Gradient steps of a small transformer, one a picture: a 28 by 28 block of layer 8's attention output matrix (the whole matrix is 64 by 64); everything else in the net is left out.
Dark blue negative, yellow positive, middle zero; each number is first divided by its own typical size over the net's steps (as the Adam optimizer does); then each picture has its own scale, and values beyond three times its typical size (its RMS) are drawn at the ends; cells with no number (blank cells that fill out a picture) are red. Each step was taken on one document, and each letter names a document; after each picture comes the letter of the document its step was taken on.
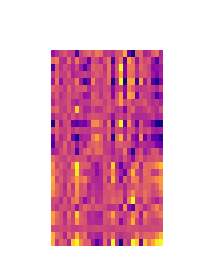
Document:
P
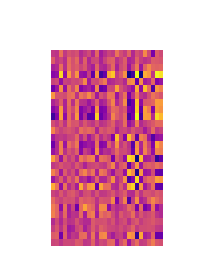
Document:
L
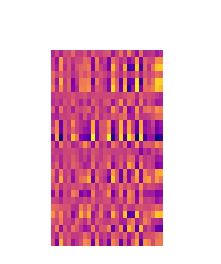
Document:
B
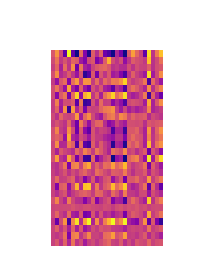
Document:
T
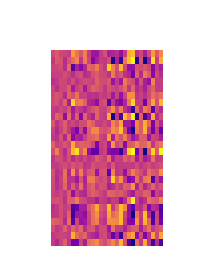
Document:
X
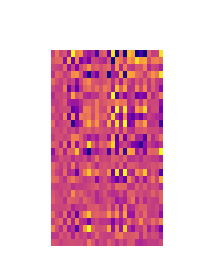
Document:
X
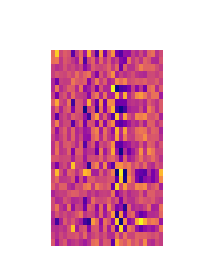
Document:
T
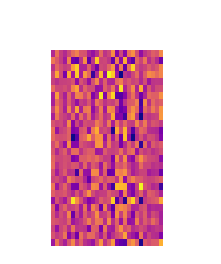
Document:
X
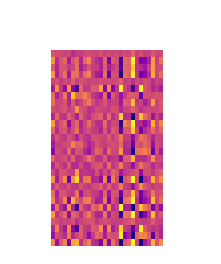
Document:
P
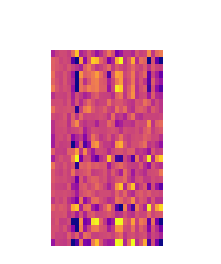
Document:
X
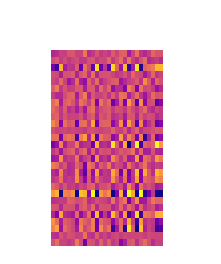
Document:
B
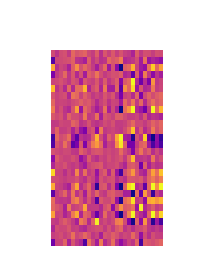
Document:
P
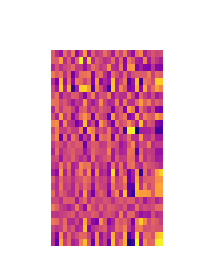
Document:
B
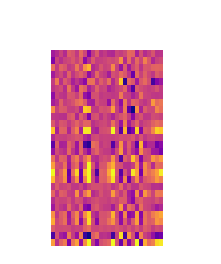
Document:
P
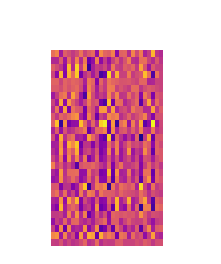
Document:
L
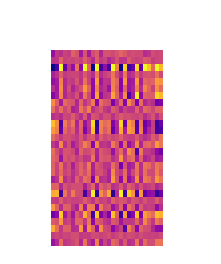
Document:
B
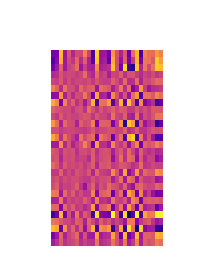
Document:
B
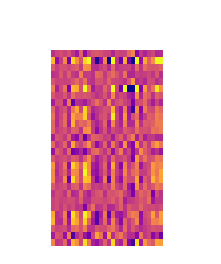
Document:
P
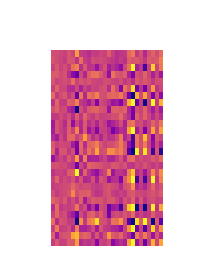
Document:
X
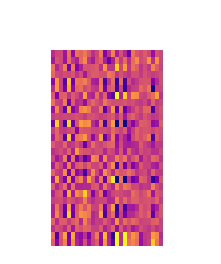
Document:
T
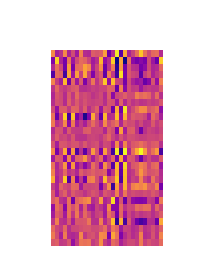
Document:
T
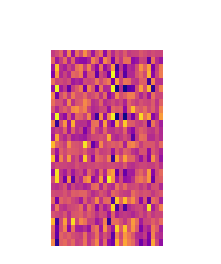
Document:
T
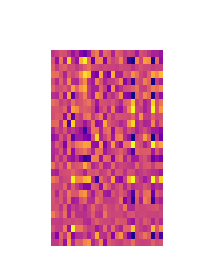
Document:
X
